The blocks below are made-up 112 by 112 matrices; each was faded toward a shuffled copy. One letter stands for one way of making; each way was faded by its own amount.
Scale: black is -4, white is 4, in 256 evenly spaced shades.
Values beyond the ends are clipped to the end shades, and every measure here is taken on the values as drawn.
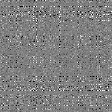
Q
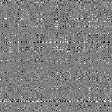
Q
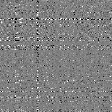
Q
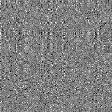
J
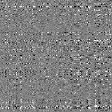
Q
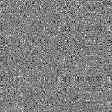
J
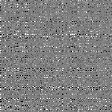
Q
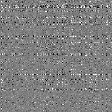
Q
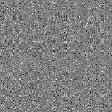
J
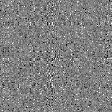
J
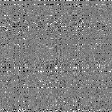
Q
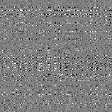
Q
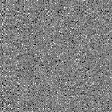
J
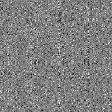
J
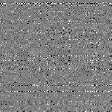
Q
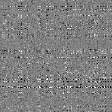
Q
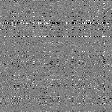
Q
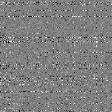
Q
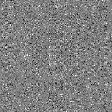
J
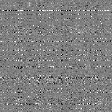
Q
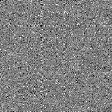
J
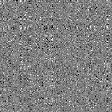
J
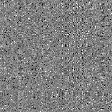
J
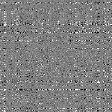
Q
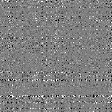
Q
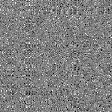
J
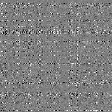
Q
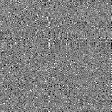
J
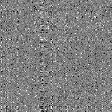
J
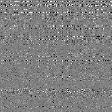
Q
